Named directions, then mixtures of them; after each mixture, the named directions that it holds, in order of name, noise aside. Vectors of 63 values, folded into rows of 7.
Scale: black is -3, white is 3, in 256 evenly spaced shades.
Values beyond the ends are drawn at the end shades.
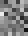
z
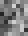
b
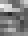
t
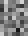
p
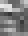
t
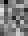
p, z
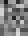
p, z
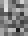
p, t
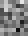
p, t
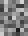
p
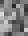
b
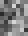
b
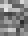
p, t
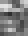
t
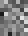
z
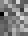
b, z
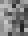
b, t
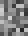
b, p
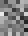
z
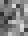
b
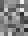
p, z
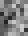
b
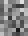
p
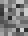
b, p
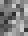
b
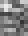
p, t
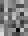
p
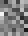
z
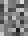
p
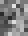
b
